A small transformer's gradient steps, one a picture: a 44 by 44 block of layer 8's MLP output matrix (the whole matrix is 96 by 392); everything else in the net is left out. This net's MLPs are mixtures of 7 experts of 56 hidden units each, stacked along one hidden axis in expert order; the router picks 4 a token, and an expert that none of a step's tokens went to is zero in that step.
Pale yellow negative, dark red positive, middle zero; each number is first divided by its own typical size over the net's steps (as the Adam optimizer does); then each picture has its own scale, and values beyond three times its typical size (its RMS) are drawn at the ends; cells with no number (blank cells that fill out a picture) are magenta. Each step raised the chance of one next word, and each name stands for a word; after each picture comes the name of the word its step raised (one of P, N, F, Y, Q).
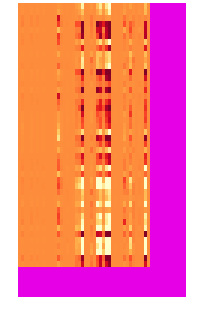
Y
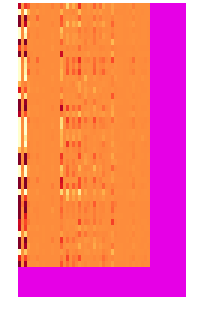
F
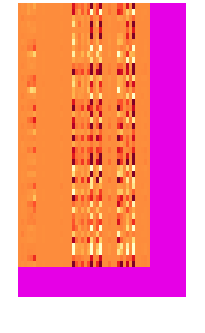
Y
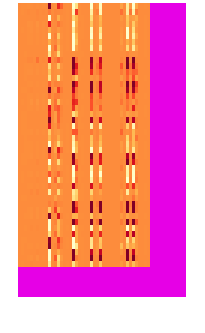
F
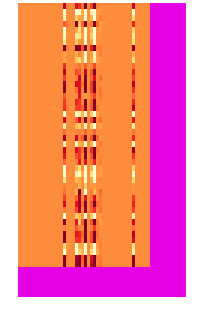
Y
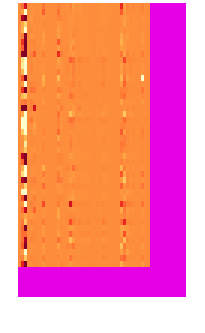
F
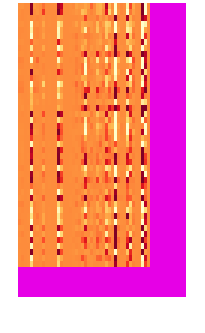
F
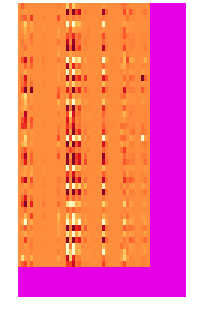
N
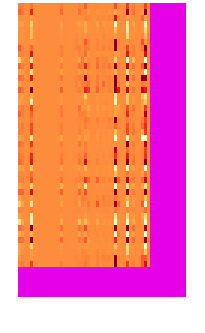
N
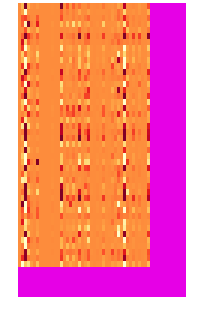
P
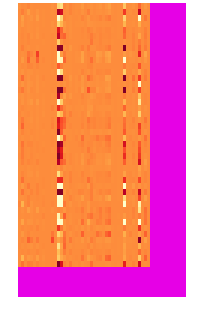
N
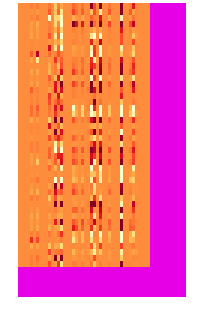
F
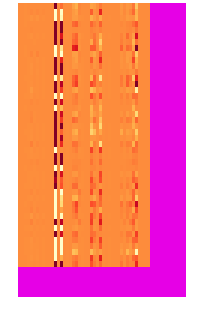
Y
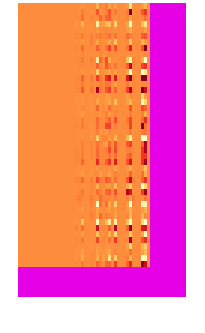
N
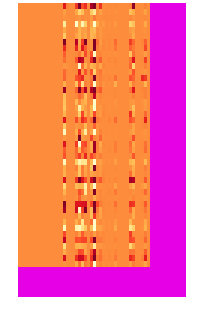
N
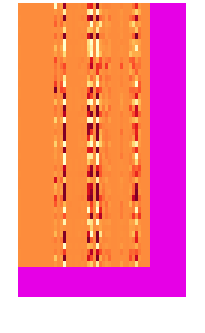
P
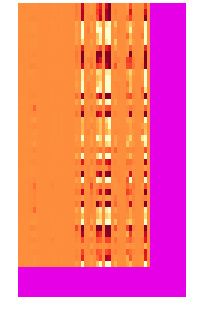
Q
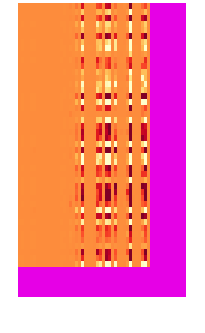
P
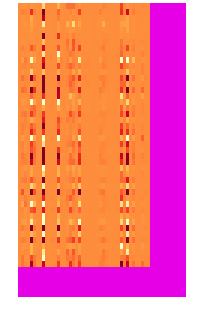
N
